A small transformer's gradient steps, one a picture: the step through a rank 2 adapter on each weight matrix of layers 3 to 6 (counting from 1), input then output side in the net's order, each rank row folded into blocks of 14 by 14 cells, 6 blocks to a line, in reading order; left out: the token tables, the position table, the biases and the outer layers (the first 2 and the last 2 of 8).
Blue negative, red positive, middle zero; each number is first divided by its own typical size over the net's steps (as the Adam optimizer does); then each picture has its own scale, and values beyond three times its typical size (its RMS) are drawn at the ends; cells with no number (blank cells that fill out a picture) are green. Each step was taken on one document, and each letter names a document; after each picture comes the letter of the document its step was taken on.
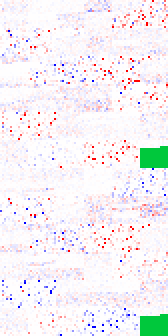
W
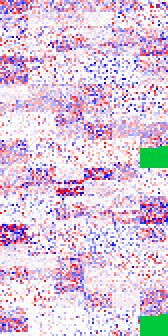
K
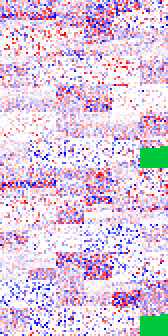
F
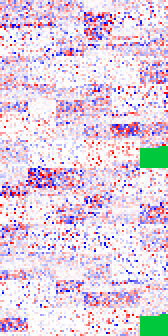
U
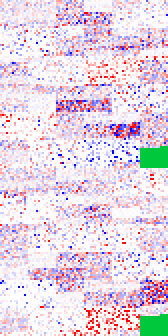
U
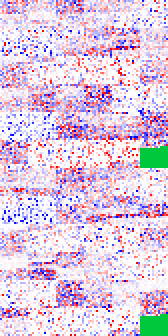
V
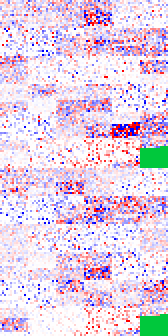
U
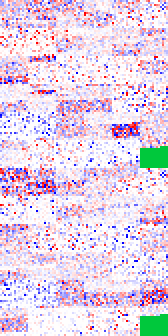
U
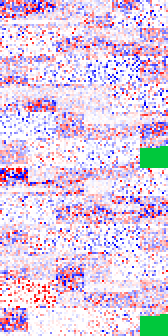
K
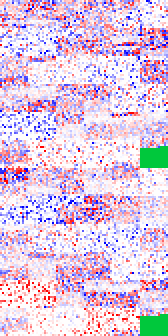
K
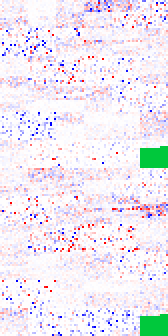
W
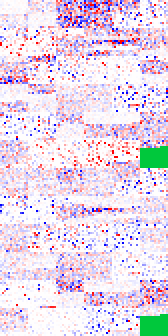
U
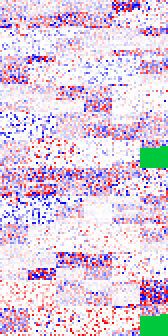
F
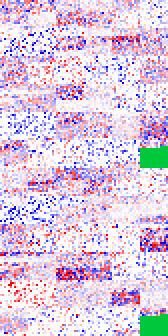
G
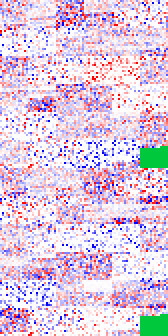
F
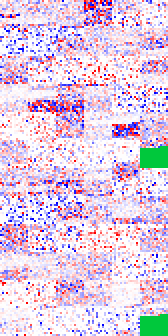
K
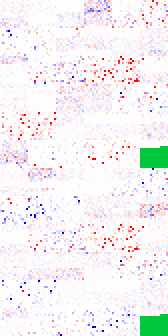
W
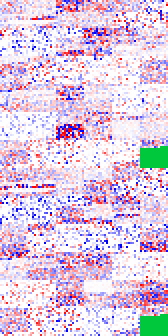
F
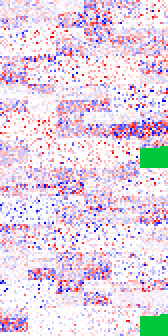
U
